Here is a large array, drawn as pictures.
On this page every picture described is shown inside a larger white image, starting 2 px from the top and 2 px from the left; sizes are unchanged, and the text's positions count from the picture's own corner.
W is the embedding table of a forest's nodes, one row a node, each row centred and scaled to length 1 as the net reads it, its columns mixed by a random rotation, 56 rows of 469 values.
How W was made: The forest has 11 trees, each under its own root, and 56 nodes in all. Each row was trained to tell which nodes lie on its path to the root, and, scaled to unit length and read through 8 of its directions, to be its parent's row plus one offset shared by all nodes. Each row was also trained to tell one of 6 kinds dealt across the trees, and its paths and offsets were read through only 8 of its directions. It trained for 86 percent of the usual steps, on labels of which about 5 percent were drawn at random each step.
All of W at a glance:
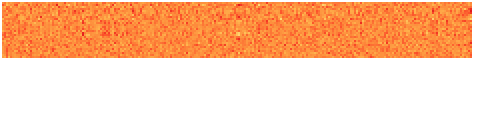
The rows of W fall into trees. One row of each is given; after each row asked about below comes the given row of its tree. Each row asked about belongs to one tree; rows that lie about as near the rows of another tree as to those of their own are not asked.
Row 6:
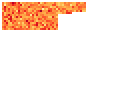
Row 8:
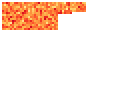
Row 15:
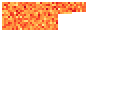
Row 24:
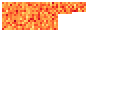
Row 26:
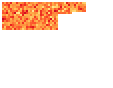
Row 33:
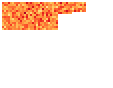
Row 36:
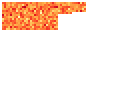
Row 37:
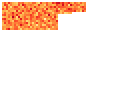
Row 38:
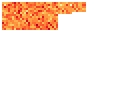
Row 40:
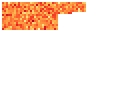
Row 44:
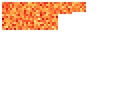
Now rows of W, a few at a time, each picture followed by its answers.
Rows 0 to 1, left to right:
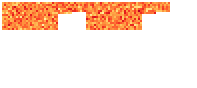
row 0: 15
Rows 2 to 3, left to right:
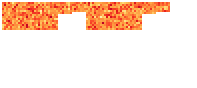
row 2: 33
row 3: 15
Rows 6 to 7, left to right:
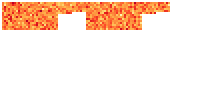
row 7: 26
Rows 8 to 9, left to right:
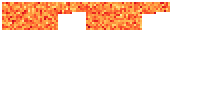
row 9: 8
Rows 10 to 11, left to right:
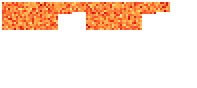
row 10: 6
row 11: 8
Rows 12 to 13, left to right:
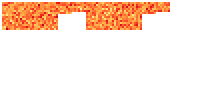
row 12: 37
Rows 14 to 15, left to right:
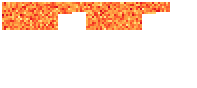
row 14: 36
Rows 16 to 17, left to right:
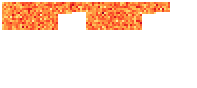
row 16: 15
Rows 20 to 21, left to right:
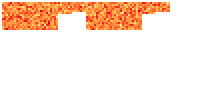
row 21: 37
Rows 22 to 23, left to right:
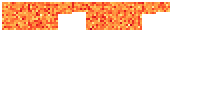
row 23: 26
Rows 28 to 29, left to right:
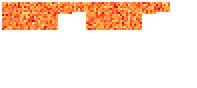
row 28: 40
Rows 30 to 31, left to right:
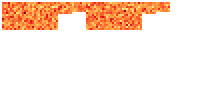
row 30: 44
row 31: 26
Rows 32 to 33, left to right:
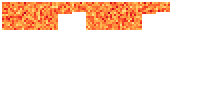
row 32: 44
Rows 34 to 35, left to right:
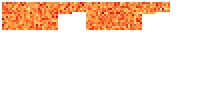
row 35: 15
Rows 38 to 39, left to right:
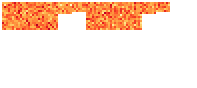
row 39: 26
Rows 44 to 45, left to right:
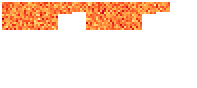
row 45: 38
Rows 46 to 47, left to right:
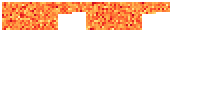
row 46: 36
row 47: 37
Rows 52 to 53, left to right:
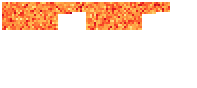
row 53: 37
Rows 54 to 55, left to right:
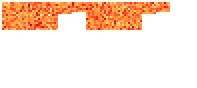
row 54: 38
